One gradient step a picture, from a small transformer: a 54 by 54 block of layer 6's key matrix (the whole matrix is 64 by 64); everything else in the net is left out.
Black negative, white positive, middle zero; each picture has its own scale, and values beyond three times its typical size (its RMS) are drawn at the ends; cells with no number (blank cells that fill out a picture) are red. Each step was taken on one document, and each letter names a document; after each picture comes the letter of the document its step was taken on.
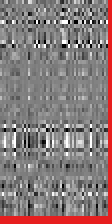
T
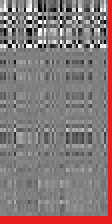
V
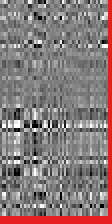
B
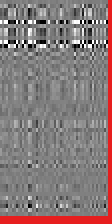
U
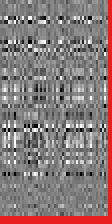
T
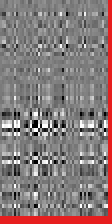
B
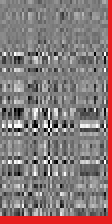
B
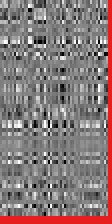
B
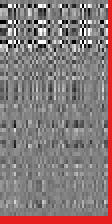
U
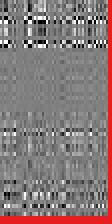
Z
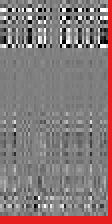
V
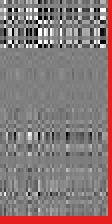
V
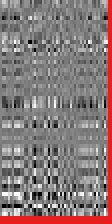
B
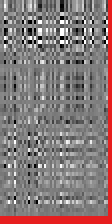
V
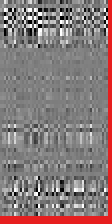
V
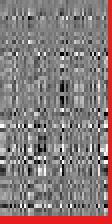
B
